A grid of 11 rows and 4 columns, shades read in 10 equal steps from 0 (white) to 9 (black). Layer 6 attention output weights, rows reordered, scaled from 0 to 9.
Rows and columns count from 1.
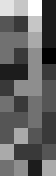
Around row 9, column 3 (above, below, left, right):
5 7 3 7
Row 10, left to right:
3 7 7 6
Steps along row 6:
down same up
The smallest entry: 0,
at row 1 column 3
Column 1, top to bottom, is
1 6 5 5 8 7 5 6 6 3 5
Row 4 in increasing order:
4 5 7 9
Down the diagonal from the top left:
1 7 3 9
